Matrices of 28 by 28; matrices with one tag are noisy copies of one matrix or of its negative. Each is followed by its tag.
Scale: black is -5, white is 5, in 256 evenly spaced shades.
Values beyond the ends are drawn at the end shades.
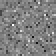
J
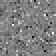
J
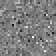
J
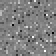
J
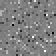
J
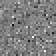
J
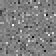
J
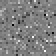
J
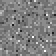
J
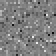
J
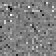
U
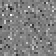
U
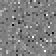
J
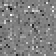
U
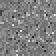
J
